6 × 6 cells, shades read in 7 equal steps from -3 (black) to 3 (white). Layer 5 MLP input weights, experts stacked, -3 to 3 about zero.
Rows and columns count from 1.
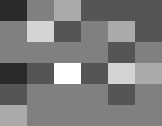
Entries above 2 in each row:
0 0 0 1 0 0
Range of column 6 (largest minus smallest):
2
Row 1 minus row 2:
-2 -2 2 -1 -2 0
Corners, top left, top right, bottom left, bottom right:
-2 -1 1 0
